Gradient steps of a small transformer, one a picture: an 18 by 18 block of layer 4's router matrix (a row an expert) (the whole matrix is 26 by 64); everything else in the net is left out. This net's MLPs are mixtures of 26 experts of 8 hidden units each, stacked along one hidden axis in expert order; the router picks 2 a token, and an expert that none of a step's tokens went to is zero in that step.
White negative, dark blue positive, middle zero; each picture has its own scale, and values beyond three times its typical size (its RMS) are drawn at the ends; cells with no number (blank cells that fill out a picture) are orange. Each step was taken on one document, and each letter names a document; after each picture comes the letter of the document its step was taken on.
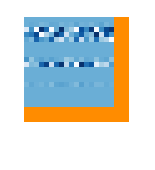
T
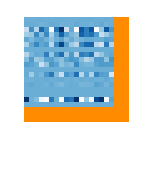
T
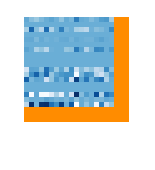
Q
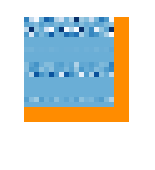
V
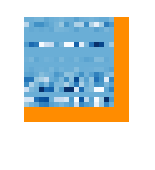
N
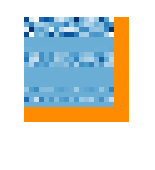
V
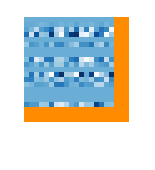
T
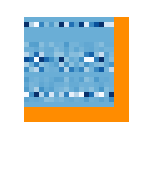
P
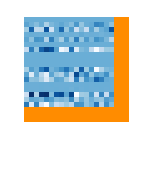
Q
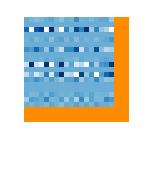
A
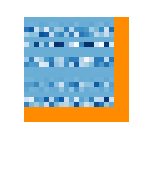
T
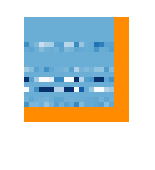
N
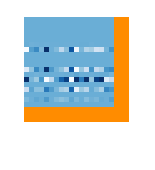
Q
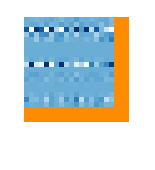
A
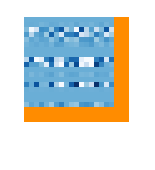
T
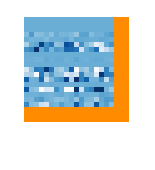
Q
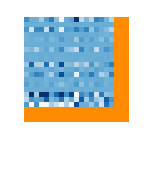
A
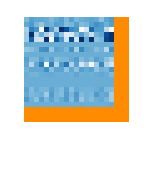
V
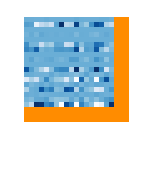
N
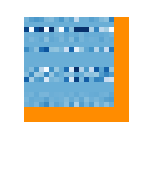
A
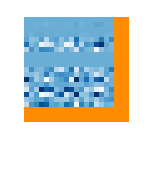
Q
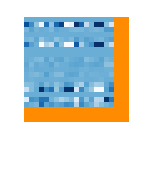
N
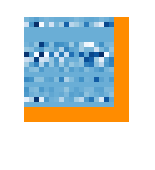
P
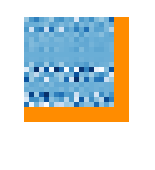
A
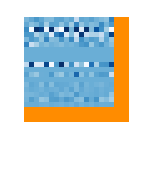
A
